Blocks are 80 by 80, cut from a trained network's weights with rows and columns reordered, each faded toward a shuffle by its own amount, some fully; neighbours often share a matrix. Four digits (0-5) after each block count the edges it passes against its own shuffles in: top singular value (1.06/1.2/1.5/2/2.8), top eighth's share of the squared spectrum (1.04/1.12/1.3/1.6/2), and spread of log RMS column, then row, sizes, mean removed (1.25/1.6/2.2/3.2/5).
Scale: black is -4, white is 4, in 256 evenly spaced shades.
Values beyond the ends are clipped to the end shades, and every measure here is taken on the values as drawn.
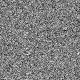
0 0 0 0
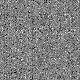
2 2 0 1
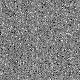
1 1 0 0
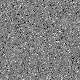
0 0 0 0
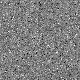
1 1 0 0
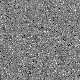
0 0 0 0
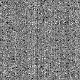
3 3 1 2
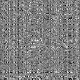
4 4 2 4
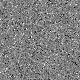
0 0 0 0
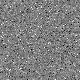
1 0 0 0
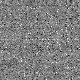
2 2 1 0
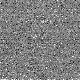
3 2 1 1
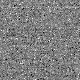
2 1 1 0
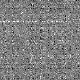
3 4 3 2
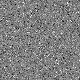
1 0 0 0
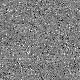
0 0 0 0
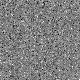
1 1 0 0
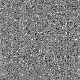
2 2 0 1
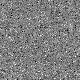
1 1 0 0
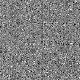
2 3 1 2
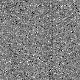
1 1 0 1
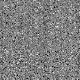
2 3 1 2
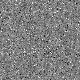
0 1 0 1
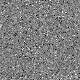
1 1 0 0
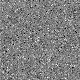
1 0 0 0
